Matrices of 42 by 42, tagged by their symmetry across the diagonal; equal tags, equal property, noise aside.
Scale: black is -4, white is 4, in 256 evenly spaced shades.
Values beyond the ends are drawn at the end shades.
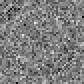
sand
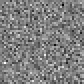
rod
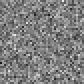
rod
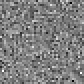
rod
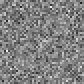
sand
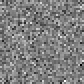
rod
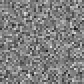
rod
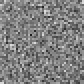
sand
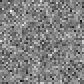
sand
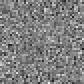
rod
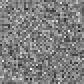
sand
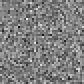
rod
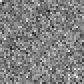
sand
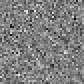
rod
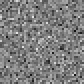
sand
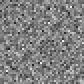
sand
